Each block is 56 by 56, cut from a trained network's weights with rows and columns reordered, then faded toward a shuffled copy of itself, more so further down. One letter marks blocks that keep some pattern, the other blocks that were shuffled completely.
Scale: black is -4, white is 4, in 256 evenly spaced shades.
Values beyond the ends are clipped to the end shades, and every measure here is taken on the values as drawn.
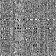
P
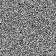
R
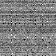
P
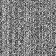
P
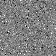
R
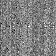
P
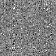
P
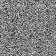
R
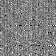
P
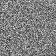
R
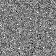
R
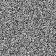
R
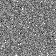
R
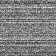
P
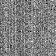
P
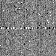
P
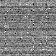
P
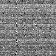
P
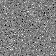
R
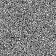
R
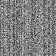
P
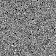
R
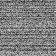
P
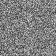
R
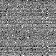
P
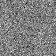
R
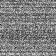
P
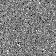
R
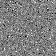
R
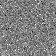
R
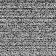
P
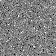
R
